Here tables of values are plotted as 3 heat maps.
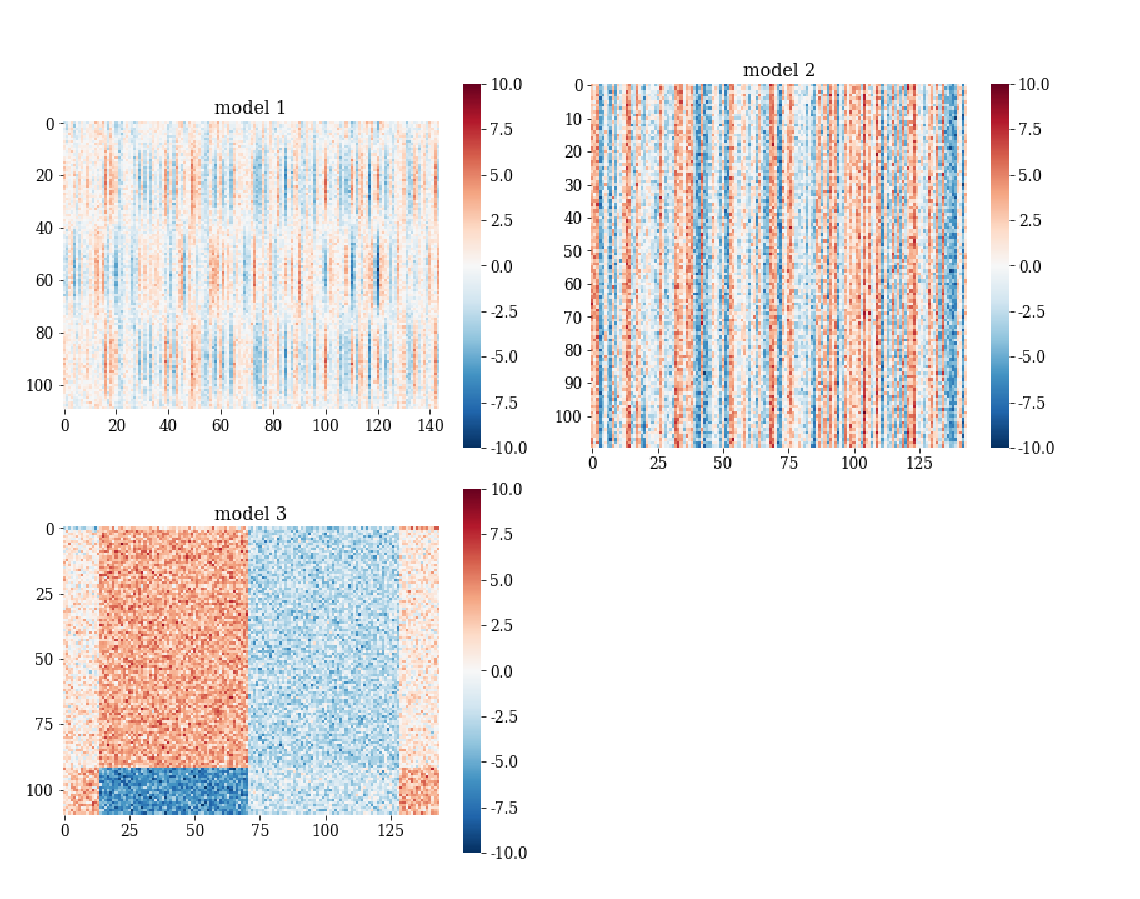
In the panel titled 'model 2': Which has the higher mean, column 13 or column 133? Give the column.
13
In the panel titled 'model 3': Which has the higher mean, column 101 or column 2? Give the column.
2
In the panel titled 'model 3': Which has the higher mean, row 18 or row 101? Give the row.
18
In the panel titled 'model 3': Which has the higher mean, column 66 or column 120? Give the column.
66
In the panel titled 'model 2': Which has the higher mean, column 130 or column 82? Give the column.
130
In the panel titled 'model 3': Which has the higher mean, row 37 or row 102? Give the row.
37
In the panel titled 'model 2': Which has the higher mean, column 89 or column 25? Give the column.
89
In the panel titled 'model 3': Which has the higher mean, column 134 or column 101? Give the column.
134
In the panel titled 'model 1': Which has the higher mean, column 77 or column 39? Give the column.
39
